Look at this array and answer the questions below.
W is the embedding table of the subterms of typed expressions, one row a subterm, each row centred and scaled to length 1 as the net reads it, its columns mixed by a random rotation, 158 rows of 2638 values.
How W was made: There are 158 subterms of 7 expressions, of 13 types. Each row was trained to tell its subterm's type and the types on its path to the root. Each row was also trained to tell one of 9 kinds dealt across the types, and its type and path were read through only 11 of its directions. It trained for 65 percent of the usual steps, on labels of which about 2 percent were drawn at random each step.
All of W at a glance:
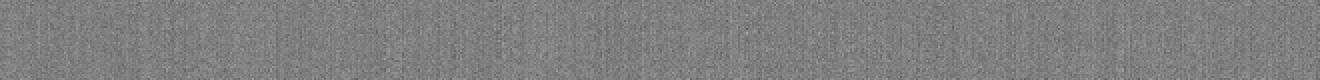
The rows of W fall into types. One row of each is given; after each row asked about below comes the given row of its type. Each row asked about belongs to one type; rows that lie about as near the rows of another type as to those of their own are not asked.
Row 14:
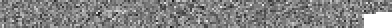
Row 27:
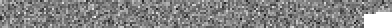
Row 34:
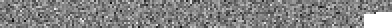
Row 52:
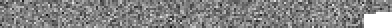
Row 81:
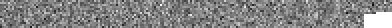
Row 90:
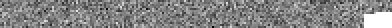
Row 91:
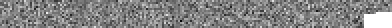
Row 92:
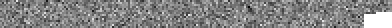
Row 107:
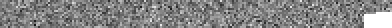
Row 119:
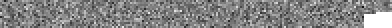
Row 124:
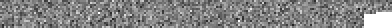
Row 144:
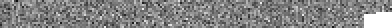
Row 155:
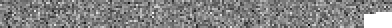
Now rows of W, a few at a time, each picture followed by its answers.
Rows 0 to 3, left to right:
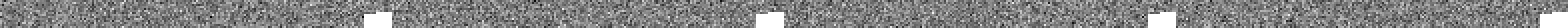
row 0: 119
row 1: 92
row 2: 92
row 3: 124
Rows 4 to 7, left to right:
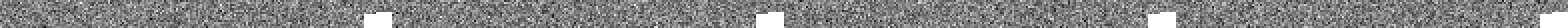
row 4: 14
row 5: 119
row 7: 14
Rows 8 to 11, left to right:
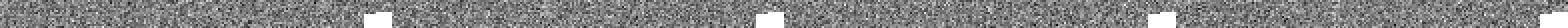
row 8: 155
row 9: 107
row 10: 81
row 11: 107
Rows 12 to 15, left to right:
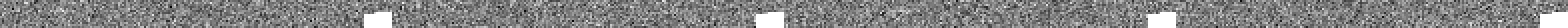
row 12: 124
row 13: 27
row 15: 92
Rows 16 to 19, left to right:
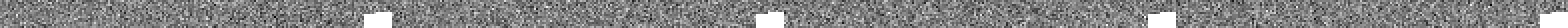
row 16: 90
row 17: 107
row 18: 92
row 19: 52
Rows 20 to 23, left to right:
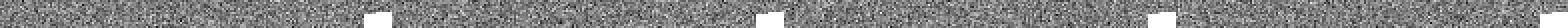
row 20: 52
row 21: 119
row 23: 90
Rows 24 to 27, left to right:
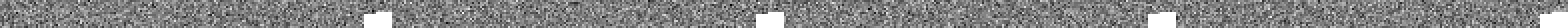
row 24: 34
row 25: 119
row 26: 90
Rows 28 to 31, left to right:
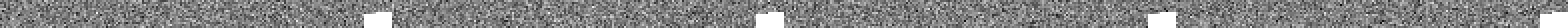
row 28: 27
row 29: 107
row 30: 155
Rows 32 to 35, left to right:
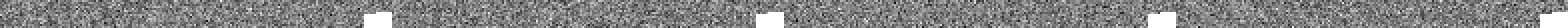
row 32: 107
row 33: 155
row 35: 119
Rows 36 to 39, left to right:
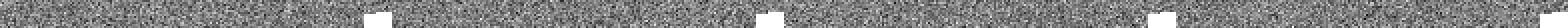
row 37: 124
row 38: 34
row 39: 124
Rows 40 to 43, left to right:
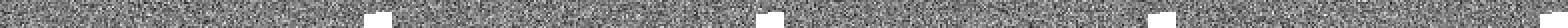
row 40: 107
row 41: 14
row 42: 91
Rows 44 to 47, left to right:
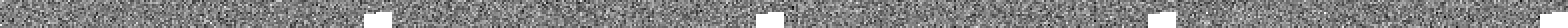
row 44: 34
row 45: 14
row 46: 34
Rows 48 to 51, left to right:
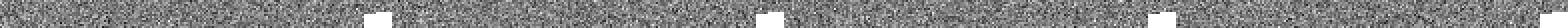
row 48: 27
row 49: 124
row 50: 81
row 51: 124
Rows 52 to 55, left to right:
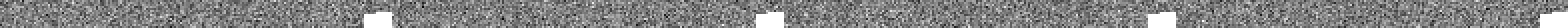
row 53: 155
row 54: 14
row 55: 124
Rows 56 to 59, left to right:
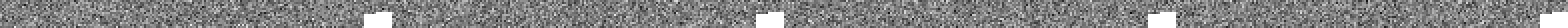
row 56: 124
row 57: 119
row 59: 119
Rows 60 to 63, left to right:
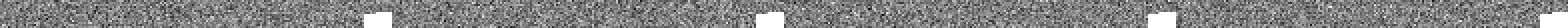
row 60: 14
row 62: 90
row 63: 107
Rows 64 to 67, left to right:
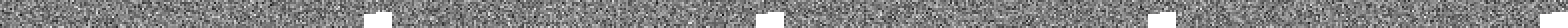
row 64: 107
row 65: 107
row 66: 107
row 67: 90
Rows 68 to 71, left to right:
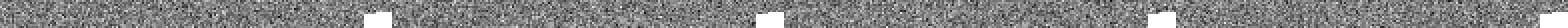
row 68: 34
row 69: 81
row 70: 124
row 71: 155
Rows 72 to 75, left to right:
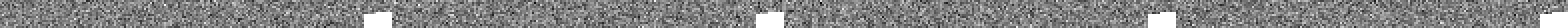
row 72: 90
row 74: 119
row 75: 91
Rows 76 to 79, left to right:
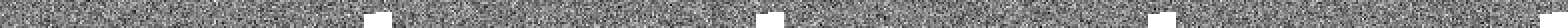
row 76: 90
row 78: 124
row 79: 144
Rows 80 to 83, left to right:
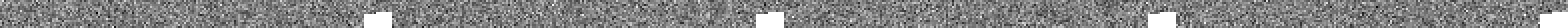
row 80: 119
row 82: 81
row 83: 34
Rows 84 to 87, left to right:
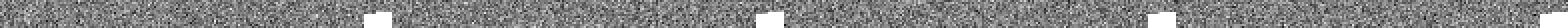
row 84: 34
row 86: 90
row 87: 52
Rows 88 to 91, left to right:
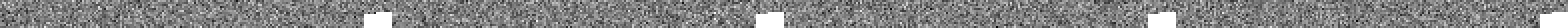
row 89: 90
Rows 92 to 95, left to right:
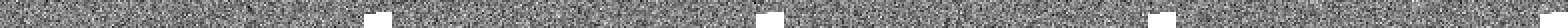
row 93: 52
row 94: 155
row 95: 90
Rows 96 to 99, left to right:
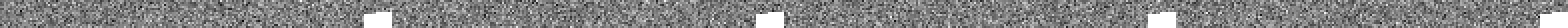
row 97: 92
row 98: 90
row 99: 92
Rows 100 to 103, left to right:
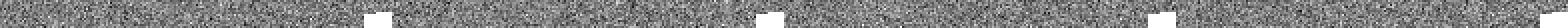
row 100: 155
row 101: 155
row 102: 124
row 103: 90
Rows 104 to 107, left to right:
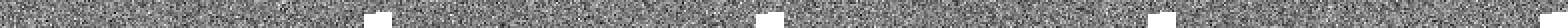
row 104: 124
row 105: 144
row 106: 52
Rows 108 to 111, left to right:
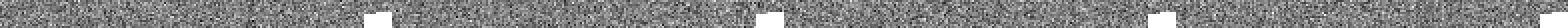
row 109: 52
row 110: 119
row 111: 155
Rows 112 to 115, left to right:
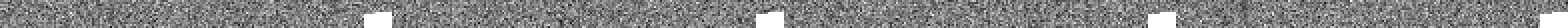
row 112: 27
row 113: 124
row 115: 107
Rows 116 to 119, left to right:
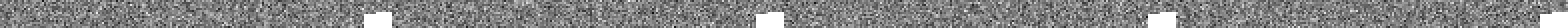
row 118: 52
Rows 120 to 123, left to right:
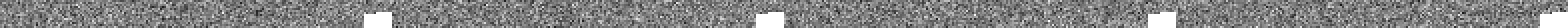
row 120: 14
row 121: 14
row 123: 107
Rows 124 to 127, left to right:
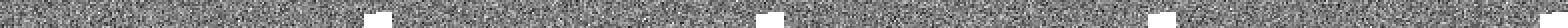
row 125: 81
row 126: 27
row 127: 14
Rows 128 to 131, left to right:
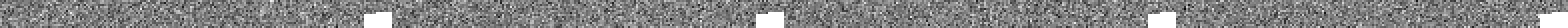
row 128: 119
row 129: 81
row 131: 27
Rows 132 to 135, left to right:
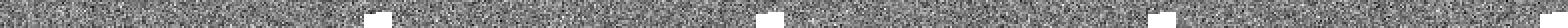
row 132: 119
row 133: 27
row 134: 124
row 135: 119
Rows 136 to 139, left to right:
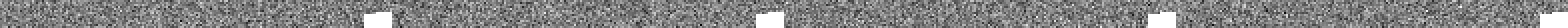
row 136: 155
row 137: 155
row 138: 107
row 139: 81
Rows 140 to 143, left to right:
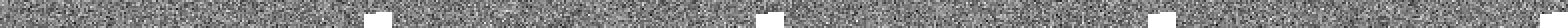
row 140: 155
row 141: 14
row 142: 155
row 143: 14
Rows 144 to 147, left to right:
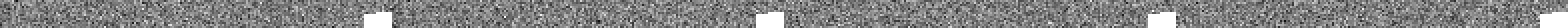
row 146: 91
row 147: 27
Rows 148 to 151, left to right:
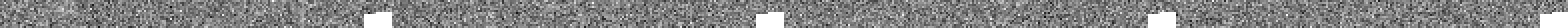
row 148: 119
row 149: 155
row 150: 90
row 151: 81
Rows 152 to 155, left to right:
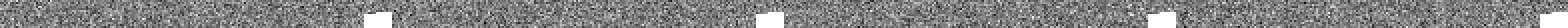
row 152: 92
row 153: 27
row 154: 90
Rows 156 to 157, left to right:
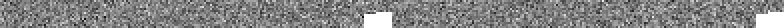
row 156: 92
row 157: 107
